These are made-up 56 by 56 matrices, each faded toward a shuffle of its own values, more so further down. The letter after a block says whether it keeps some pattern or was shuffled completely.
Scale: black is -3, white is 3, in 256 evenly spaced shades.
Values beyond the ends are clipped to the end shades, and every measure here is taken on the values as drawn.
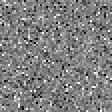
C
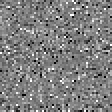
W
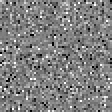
W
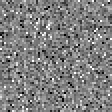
C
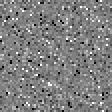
C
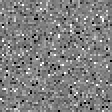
C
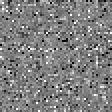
W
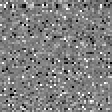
W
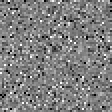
W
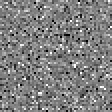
W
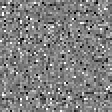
W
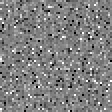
C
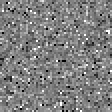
C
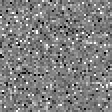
C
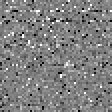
W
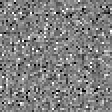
W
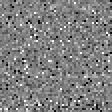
W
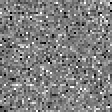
C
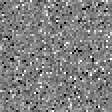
C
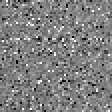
W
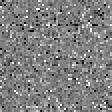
W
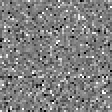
W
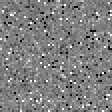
C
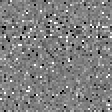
W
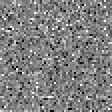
W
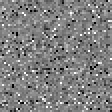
W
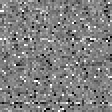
W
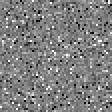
C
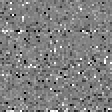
W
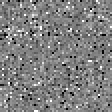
W
